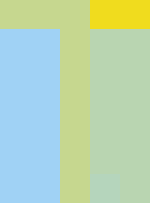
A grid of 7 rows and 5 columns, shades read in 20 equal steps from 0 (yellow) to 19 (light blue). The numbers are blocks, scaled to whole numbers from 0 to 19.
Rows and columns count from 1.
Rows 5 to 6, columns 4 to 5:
13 13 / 13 13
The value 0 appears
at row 1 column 4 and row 1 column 5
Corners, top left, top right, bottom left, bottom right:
10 0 19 13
